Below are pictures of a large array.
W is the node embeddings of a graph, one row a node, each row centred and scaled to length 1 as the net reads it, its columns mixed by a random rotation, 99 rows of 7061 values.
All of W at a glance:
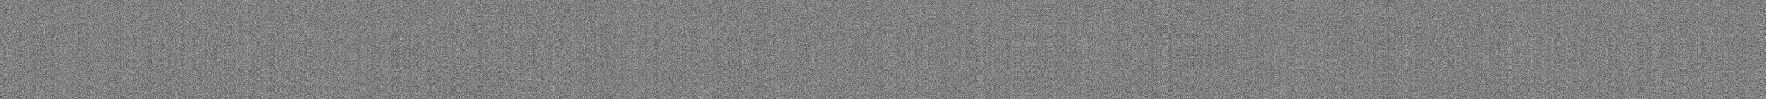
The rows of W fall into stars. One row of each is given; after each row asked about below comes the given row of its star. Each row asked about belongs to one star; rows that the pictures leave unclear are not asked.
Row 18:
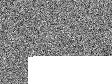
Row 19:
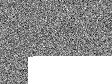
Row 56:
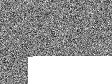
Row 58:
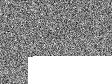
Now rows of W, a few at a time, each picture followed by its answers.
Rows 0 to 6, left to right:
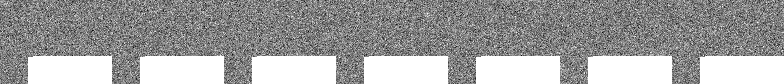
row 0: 19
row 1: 56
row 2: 18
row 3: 56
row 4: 18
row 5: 58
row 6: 56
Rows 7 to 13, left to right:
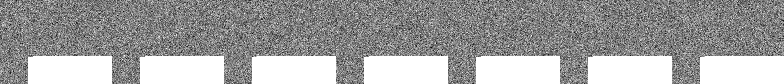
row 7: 58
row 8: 18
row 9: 58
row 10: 58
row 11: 19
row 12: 58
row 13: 19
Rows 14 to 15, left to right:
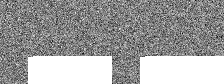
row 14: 18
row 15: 56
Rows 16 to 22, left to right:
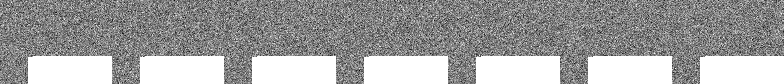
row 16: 58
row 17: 19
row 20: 56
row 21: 18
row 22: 18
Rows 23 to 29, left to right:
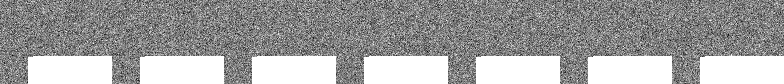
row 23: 56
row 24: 19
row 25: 18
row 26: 18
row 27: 56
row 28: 18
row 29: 58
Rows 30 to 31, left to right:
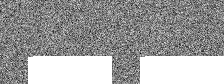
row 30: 18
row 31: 18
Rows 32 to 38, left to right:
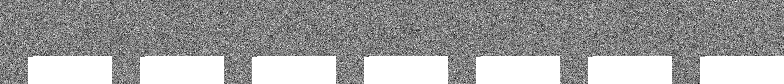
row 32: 18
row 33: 58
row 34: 19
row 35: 58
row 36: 19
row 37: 58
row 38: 56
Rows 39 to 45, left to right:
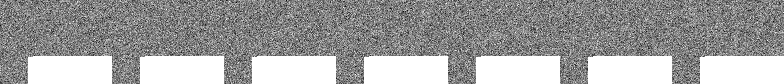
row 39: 56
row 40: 19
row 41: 18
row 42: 56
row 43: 18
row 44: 18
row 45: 56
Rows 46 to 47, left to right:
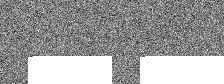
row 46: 56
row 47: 58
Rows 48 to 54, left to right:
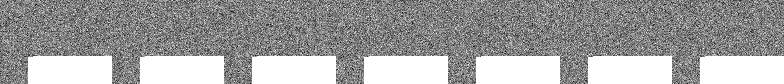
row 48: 56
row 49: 19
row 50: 19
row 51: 58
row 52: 56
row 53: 19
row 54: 58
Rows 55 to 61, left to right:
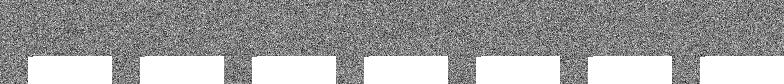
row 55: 19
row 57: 18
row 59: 56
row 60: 56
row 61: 56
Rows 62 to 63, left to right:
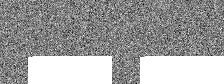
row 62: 19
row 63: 19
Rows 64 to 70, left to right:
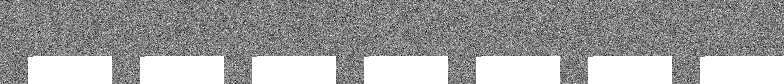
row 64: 18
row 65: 19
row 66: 58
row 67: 56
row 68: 56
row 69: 18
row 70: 18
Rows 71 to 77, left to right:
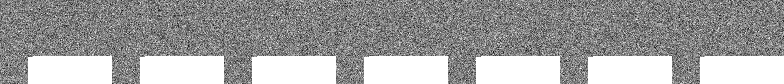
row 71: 58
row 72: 58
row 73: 18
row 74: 56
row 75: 18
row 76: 58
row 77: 19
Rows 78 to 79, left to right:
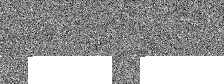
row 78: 58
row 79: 58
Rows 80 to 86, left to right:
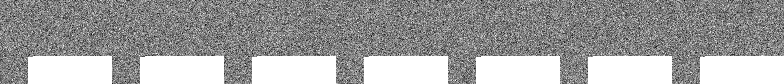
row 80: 56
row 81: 56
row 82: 18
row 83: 58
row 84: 18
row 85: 58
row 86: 19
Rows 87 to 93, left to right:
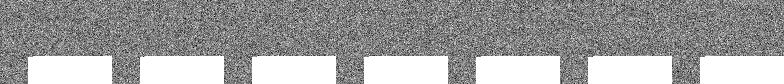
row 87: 56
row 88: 19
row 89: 56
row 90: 19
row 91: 19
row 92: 18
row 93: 18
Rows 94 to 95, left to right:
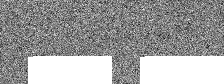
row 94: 56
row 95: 58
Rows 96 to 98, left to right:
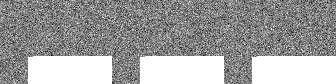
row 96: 18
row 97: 18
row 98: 19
